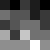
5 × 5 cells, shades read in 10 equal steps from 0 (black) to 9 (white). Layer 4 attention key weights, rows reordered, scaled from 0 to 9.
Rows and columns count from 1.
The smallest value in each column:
1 0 2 1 0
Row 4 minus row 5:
1 -3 2 -5 -1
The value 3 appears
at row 2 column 2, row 2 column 3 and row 3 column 2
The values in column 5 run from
0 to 5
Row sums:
4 13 15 23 29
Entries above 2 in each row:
0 3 3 4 5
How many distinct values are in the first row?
3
